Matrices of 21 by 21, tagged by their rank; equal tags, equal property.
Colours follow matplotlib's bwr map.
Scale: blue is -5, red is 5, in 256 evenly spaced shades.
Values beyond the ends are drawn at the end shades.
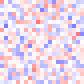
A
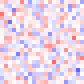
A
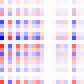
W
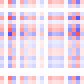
W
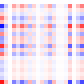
W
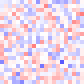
A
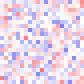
A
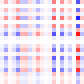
W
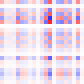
W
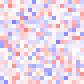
A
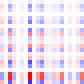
W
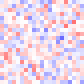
A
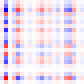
W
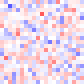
A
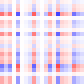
W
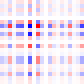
W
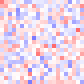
A
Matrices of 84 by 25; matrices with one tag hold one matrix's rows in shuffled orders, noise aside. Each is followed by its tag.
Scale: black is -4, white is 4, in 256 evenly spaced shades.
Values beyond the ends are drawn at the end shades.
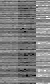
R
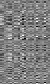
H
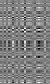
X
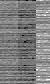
R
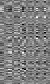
H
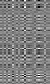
X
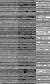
R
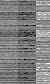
R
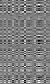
X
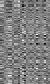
H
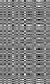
X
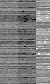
R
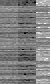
R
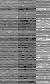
R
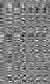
H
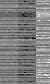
R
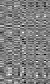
H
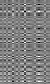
X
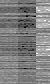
R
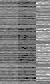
R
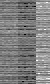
R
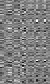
H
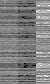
R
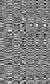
H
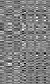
H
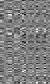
H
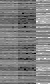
R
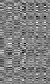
H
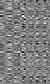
H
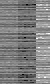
R
